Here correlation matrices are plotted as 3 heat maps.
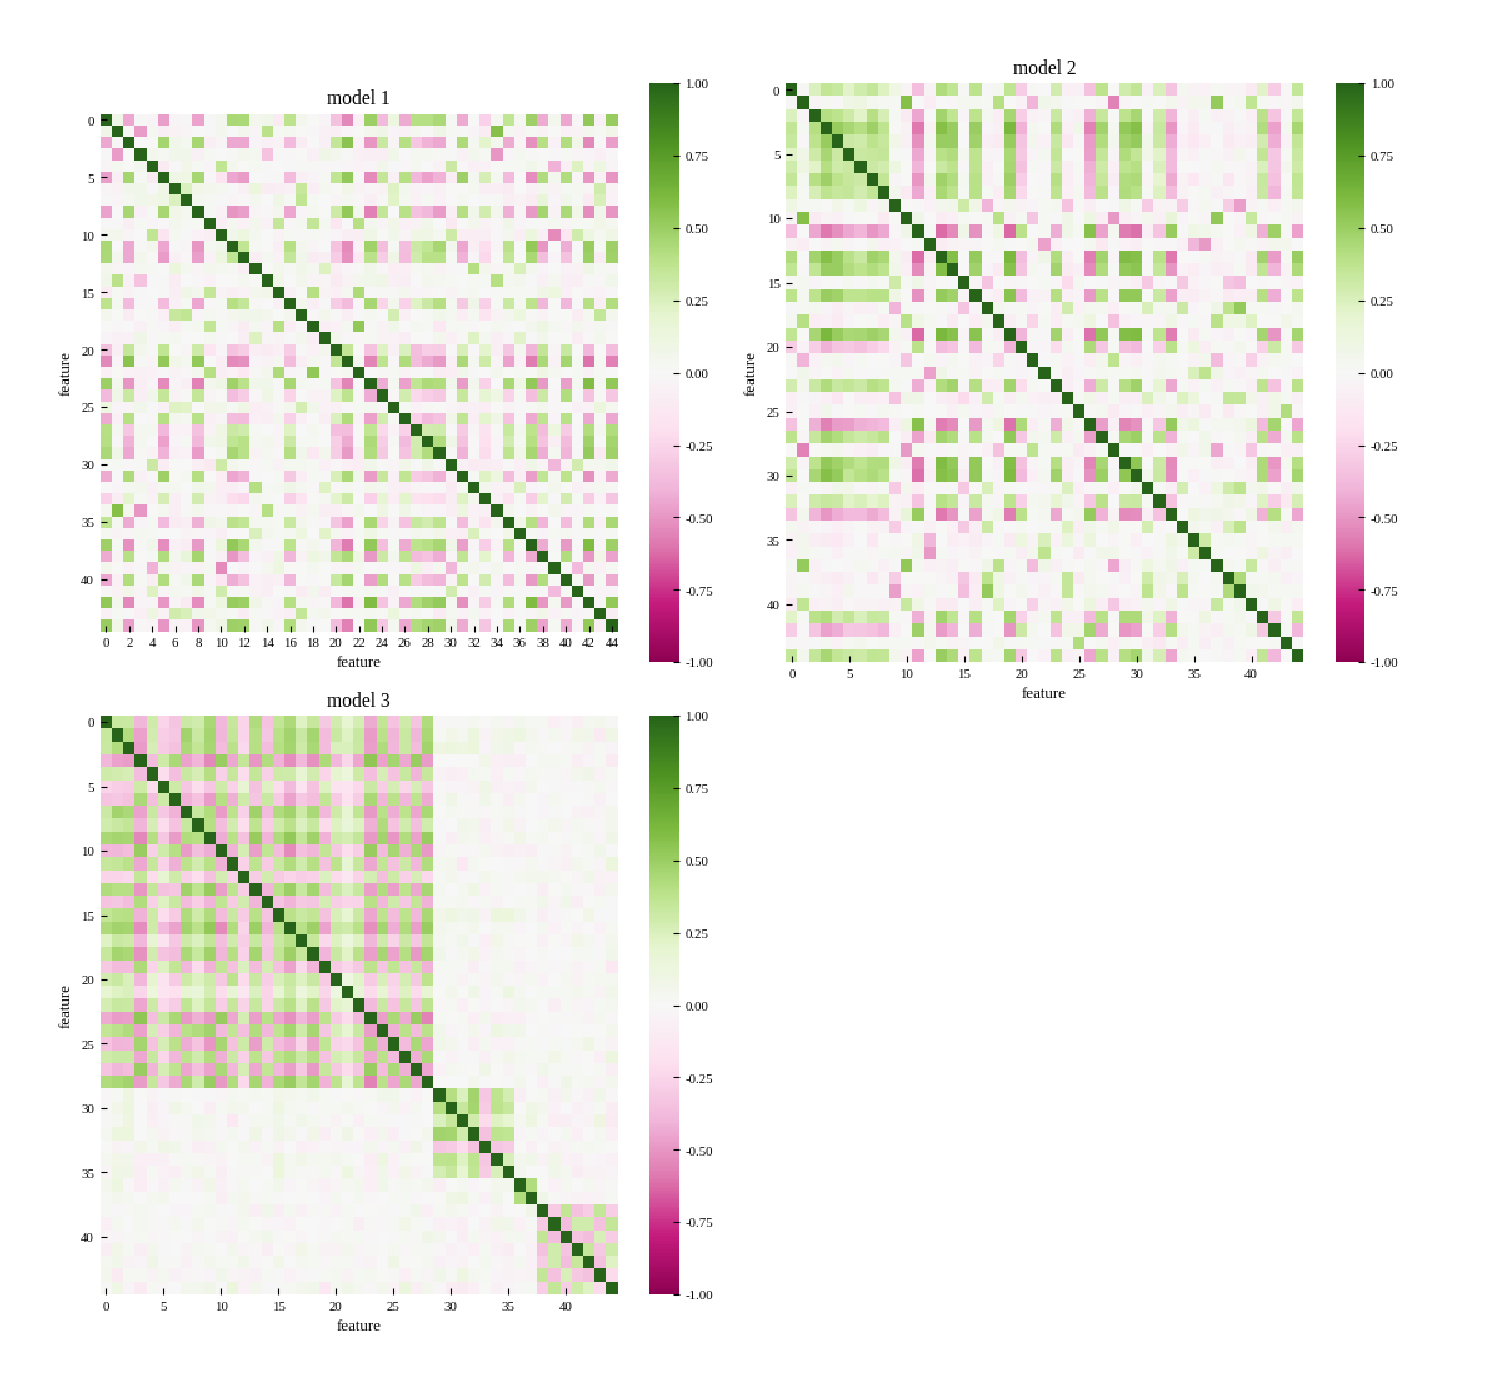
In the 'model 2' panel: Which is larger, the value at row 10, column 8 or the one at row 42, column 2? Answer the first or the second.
the first
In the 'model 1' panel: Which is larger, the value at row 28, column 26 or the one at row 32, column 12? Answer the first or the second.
the second
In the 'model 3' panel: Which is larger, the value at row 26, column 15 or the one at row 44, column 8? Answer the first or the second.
the first
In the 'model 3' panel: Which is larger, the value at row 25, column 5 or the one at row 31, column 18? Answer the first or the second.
the first
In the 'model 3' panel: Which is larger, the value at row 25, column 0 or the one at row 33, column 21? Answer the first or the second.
the second
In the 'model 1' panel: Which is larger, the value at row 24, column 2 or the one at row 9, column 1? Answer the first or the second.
the first
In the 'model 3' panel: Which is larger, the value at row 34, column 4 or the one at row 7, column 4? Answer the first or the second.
the second
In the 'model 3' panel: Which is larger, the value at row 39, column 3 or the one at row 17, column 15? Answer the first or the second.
the second
